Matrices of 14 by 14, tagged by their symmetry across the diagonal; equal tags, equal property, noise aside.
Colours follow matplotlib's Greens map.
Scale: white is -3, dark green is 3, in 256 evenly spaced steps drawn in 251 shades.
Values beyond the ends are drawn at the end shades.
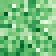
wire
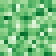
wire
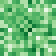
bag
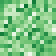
bag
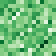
bag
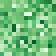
wire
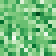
wire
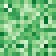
bag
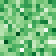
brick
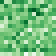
brick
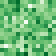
brick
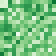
bag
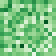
bag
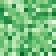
wire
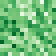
wire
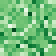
bag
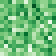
brick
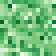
brick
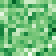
wire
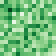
bag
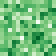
bag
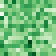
brick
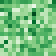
brick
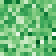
brick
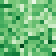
brick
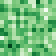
wire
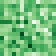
wire
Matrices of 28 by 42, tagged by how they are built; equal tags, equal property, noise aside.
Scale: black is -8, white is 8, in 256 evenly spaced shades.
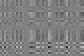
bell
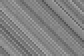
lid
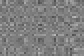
bell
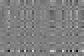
bell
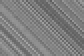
lid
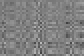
bell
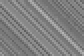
lid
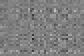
bell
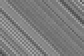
lid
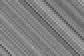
lid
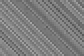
lid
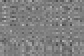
bell
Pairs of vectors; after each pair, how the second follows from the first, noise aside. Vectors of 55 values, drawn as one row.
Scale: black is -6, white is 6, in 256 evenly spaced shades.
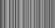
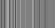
partly zeroed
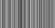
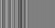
partly zeroed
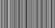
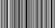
scaled up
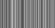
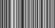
scaled up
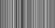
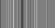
partly zeroed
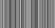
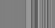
partly zeroed
